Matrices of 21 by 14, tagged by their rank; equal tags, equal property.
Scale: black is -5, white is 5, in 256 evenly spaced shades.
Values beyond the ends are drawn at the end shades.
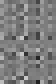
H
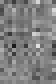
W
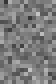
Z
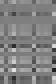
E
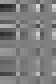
E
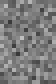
Z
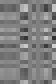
E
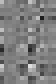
H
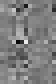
W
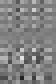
H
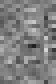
W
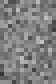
Z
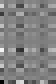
E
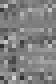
W
